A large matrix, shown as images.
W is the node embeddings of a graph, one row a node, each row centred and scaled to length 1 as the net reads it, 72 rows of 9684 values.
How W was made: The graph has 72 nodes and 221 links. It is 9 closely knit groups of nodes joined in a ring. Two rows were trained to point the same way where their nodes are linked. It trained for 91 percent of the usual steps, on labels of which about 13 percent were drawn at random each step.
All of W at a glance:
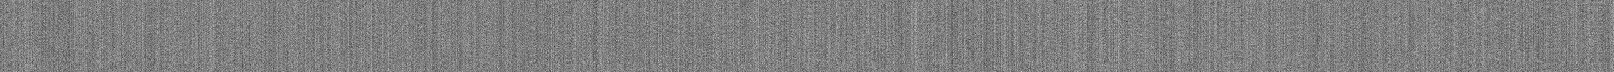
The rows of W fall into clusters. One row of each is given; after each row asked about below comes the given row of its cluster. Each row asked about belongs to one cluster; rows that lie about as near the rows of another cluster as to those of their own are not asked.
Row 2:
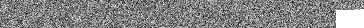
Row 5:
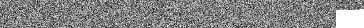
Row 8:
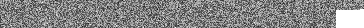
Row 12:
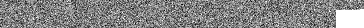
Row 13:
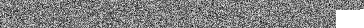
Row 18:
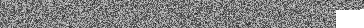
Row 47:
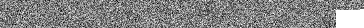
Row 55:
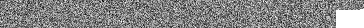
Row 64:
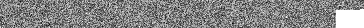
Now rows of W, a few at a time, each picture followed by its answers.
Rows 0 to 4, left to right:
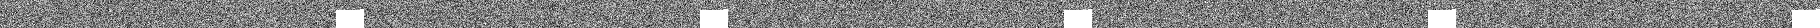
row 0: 5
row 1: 13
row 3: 55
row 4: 12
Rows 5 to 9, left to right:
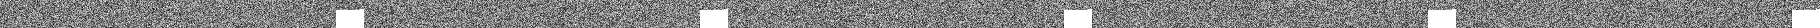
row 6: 18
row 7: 13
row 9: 55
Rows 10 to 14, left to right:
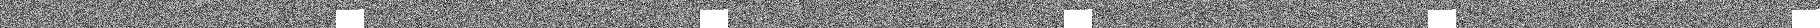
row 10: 8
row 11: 55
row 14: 18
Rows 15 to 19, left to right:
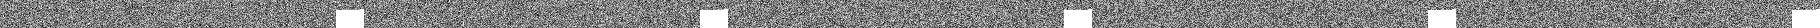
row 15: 12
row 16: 8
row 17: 64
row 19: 18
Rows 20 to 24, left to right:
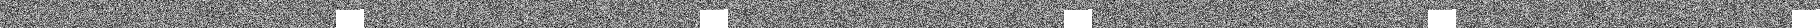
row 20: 47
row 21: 12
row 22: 13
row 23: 8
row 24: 12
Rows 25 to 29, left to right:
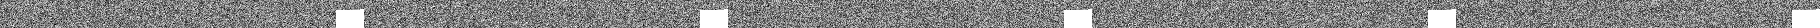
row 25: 5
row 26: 2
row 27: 18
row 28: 5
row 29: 8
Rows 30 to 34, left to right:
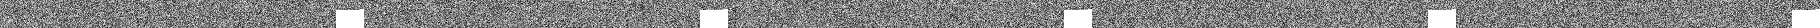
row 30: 13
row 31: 12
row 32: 5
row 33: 2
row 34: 5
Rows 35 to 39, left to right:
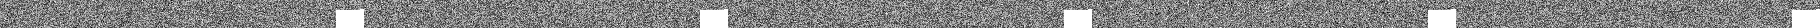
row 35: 47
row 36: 12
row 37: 64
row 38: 8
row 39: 47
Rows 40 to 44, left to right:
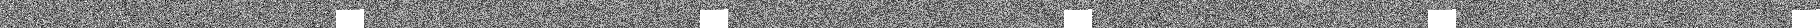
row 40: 12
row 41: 8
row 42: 47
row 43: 2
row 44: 47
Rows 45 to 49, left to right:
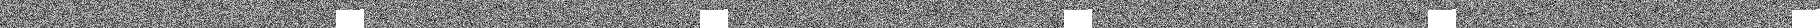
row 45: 64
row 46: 13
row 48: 47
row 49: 18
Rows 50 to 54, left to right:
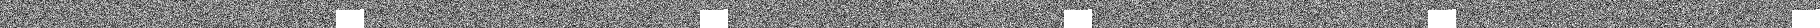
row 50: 64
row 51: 13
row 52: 5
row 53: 5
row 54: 13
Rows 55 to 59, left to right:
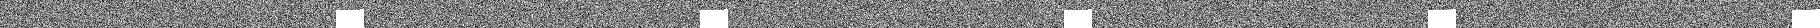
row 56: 64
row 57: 13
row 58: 12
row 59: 5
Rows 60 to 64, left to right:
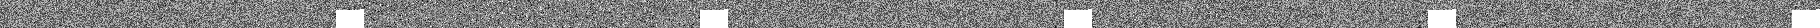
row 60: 5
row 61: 55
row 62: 55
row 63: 2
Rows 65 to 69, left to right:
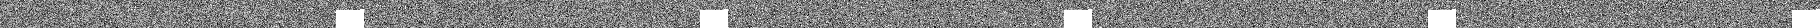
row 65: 64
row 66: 12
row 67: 64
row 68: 55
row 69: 18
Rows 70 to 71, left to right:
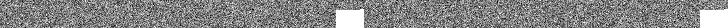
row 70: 64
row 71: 18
